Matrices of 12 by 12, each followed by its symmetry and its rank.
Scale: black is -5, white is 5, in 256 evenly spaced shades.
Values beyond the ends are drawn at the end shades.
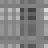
neither, rank one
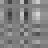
neither, rank one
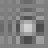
symmetric, rank one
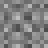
symmetric, rank two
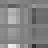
neither, rank one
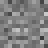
neither, rank two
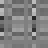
neither, rank one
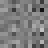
neither, rank two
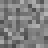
antisymmetric, full rank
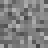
antisymmetric, full rank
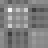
symmetric, rank one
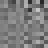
neither, rank two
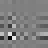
neither, rank one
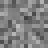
antisymmetric, full rank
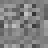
neither, rank two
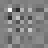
symmetric, rank two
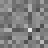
symmetric, rank two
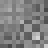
symmetric, rank two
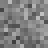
antisymmetric, full rank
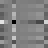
neither, rank one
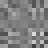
symmetric, rank two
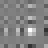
symmetric, rank one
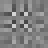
symmetric, rank two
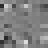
neither, rank two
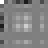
symmetric, rank one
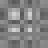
symmetric, rank one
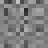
neither, rank two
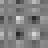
symmetric, rank one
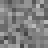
antisymmetric, full rank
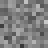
antisymmetric, full rank
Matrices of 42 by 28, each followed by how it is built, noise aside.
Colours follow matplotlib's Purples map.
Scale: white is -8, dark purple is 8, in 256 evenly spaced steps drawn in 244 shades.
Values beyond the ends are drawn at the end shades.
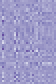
low rank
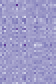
low rank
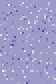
sparse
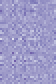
low rank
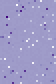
sparse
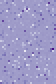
sparse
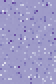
sparse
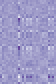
low rank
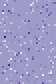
sparse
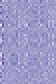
low rank
